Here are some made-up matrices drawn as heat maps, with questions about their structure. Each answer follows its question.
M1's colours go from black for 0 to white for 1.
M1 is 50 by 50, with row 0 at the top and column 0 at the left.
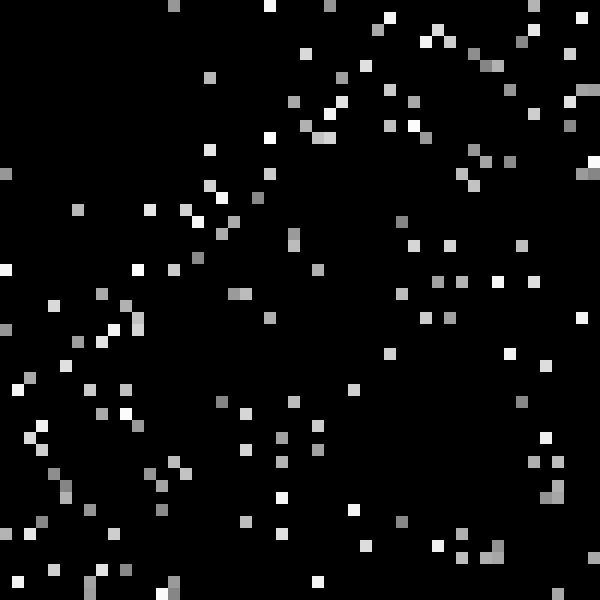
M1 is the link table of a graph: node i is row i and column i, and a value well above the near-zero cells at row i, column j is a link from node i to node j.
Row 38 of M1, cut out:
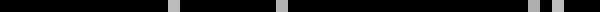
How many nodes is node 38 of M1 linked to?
4
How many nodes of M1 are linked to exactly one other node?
2
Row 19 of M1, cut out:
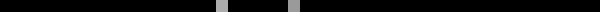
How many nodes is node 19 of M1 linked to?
2
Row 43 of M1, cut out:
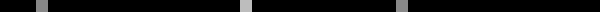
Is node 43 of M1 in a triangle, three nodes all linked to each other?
no
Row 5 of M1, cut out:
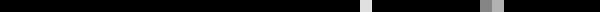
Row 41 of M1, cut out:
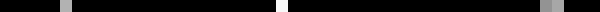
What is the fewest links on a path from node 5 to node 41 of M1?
1
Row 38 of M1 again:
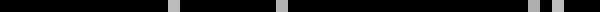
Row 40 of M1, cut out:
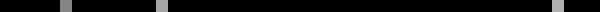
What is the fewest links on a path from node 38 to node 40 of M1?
2
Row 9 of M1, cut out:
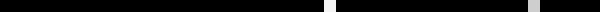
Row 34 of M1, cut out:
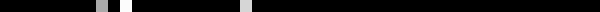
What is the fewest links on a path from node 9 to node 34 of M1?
6
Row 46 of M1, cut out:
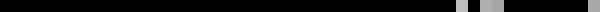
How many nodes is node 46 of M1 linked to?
4
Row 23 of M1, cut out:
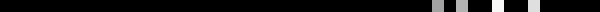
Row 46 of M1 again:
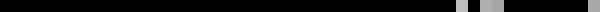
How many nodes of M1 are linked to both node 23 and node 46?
2
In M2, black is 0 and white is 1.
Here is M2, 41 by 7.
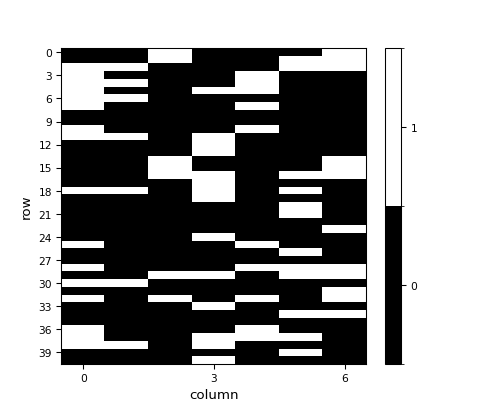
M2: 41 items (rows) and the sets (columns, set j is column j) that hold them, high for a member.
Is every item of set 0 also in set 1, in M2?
no
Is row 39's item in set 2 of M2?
no
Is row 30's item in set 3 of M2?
no
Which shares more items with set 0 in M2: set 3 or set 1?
set 1
